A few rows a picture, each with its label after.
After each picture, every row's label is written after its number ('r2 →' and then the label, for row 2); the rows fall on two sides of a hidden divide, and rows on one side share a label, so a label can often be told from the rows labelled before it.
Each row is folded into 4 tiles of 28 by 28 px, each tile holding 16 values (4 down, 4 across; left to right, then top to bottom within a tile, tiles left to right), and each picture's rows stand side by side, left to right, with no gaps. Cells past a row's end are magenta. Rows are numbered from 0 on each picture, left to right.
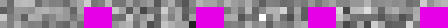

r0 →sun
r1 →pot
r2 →sun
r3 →sun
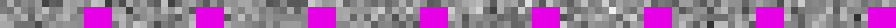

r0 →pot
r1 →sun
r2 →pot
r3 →sun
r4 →sun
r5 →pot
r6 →pot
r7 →sun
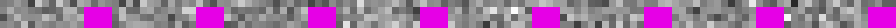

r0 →pot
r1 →sun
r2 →sun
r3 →pot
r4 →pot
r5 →pot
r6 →sun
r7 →sun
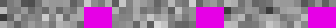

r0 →pot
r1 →pot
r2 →pot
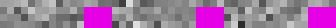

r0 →sun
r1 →sun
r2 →pot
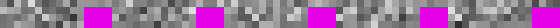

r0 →sun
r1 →sun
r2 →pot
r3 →sun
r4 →sun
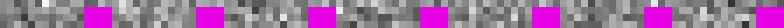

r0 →sun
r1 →pot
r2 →pot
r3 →sun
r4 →pot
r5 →pot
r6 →pot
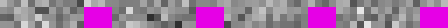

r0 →pot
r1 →sun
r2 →sun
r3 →pot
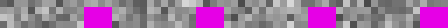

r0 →sun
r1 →sun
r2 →pot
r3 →pot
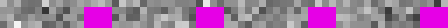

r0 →sun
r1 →pot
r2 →pot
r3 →sun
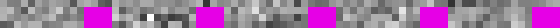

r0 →sun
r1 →sun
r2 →sun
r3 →pot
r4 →pot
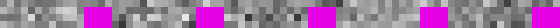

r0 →pot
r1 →pot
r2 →sun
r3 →pot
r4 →sun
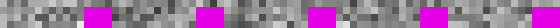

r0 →sun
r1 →pot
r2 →pot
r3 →pot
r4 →pot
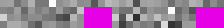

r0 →sun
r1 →sun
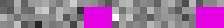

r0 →sun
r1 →sun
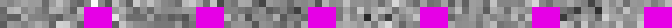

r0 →pot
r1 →sun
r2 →sun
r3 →pot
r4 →pot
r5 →pot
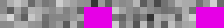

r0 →sun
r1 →pot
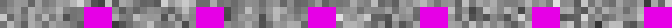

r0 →sun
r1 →sun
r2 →pot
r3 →sun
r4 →sun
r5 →pot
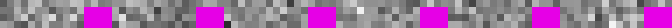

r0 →pot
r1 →sun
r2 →sun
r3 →pot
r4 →pot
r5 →pot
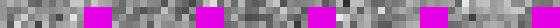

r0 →pot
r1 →pot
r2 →sun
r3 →sun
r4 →sun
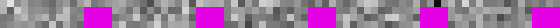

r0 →pot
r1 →pot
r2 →sun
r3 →sun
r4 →sun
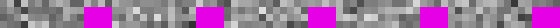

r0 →pot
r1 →pot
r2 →pot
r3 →sun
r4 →sun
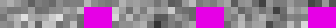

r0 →pot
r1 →sun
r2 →sun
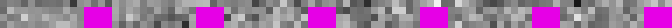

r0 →pot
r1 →sun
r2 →pot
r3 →pot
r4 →pot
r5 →pot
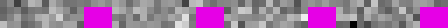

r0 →pot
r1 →pot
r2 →pot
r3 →sun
